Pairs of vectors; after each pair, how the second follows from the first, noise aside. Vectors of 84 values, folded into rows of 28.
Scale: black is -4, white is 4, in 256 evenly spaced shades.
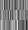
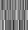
wrapped around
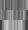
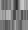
wrapped around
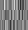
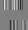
partly zeroed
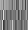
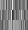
wrapped around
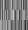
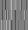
partly zeroed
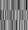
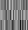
wrapped around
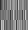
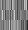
reversed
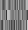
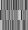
reversed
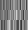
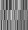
reversed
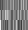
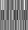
wrapped around
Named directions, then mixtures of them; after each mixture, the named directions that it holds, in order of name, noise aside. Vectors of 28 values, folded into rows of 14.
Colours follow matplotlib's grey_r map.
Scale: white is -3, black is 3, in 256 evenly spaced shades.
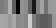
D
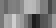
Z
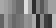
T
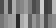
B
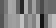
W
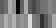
D, W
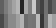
D, W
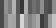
B, W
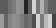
T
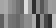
T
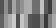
B, Z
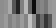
D, T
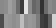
T, W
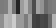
D, Z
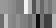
T, Z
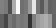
D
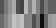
W, Z
